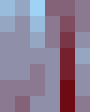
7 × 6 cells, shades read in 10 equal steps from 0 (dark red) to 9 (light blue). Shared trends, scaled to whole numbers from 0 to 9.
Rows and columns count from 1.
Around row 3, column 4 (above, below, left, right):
5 6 7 2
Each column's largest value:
8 7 9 6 4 7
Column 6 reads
5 5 6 7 6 6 5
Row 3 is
6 6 7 5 2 6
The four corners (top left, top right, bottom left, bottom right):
8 5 5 5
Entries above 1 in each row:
6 6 6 5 5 5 5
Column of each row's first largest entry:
3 3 3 6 1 4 3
